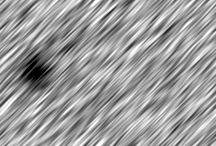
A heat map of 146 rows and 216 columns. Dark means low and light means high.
One dip sinks in the middle left. The middle left is the ninth with the lowest average. The halves do not mirror each other. No single row or column stands out from its neighbours. Streaks slant up to the right.
